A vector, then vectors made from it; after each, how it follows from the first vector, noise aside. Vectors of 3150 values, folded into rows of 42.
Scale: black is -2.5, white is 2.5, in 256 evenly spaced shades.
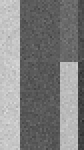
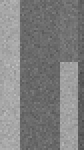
shrunk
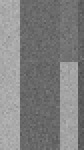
shrunk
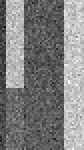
reversed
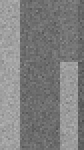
shrunk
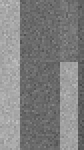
shrunk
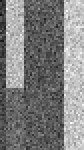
reversed
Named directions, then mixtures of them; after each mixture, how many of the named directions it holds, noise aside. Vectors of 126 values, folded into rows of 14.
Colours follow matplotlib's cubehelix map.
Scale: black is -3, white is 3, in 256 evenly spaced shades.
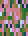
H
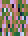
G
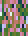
two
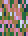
one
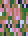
one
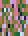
one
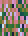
two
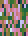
one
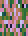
one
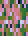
one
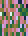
two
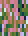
two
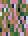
one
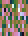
one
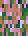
one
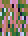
one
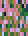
two
